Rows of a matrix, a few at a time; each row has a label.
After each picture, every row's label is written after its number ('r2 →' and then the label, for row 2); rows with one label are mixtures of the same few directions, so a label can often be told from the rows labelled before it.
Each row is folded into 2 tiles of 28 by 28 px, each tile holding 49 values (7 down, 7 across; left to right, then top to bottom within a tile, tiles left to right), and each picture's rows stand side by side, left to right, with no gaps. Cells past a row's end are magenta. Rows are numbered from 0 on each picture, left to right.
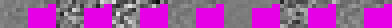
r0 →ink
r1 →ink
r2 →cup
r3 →cup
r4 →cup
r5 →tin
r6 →cup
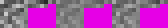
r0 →cup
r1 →cup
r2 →cup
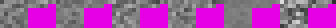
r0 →cup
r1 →tin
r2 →cup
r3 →ink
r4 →tin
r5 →tin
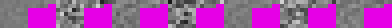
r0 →ink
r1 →ink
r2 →cup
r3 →tin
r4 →cup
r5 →tin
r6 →cup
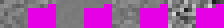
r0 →cup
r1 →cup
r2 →tin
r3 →ink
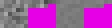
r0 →ink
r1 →cup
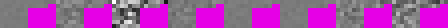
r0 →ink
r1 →tin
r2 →tin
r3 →ink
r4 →cup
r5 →ink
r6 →ink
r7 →cup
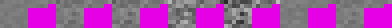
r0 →cup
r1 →tin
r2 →tin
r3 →tin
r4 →tin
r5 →tin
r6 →tin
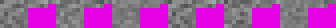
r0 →cup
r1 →cup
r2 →tin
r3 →cup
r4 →tin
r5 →ink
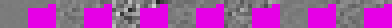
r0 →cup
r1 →ink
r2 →ink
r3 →tin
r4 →ink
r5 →cup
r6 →cup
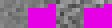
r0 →ink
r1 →cup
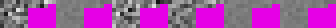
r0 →ink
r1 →ink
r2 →ink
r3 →cup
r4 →cup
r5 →ink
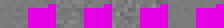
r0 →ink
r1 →tin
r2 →ink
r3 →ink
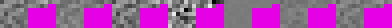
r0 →cup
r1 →cup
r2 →cup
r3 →ink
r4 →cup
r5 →tin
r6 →cup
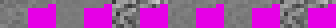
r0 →tin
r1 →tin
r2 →cup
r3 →cup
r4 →cup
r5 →cup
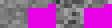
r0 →tin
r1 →tin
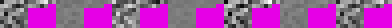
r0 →cup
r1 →tin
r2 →cup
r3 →tin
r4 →cup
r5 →cup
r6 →cup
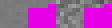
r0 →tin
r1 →cup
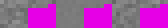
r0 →tin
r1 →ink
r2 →cup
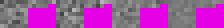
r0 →tin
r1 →ink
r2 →ink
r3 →ink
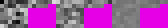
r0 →tin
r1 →tin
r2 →cup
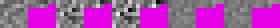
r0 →cup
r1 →ink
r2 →ink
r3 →ink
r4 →ink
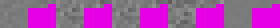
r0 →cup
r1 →ink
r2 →ink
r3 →tin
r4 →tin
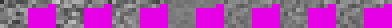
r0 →tin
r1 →tin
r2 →cup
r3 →tin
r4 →cup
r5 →ink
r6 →cup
